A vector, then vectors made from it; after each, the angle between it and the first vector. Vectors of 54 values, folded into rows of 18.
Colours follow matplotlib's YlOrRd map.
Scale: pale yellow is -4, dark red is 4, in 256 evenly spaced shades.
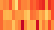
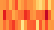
nearly opposite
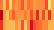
orthogonal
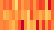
nearly parallel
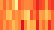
nearly parallel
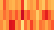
partly opposed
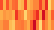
orthogonal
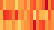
orthogonal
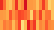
partly opposed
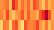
partly opposed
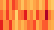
partly opposed
